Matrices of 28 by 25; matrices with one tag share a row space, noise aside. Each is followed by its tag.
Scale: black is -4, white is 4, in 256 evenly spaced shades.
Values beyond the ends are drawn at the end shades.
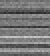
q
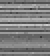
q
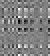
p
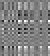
p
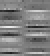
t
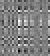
p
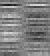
t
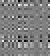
p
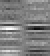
t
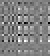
p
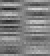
t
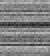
q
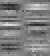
t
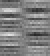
t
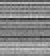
q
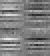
t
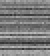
q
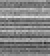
q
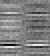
t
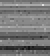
q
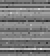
q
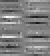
t
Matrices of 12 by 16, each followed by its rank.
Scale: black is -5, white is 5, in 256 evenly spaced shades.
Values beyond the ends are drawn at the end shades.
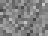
full rank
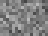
full rank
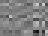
two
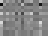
two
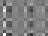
one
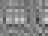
two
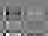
one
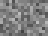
full rank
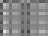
one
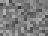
full rank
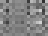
two
